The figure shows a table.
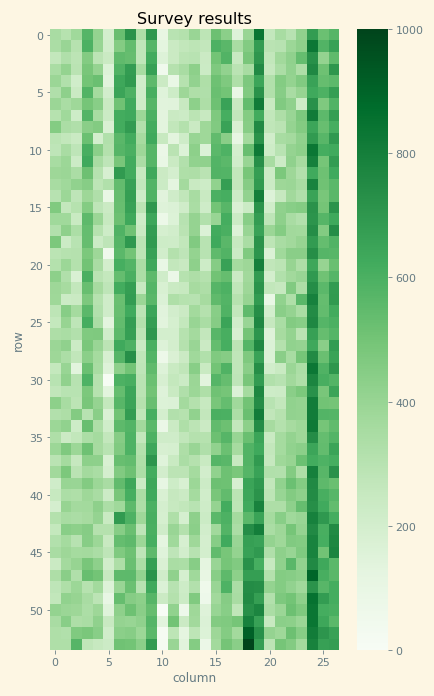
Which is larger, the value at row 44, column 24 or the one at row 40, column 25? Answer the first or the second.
the first
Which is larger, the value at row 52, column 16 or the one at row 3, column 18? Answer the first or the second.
the first
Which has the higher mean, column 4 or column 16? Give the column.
16
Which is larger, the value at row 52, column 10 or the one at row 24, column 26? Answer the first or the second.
the second
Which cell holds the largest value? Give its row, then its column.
53, 18
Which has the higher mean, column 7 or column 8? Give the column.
7
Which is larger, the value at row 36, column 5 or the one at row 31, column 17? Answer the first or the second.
the first
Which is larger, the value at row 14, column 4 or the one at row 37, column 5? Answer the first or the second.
the first
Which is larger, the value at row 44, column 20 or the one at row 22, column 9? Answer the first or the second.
the second
